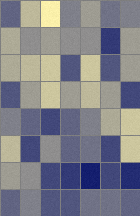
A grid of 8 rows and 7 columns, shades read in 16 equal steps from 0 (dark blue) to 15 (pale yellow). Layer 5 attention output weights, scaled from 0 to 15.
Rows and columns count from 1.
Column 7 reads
7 9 9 3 12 12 1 5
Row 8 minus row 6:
-6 4 -4 -1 0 3 -7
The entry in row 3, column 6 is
4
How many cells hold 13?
0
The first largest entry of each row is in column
3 1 3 3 7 7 1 2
